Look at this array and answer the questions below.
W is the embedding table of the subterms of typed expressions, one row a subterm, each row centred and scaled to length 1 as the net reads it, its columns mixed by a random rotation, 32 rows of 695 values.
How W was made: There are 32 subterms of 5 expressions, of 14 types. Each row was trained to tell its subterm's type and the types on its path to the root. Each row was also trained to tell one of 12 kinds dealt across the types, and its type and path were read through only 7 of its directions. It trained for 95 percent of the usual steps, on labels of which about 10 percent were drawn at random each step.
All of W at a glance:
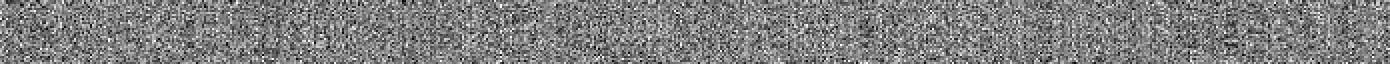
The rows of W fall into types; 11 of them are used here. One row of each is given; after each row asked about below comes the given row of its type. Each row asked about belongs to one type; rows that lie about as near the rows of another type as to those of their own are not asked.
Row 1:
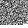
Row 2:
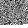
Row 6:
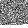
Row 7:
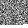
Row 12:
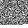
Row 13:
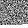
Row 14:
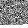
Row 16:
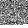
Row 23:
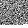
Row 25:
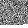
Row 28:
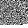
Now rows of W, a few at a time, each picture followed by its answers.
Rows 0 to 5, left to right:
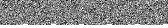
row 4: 13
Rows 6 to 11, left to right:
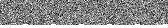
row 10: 7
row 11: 7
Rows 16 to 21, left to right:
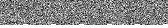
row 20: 6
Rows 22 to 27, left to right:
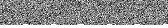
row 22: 7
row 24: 12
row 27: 12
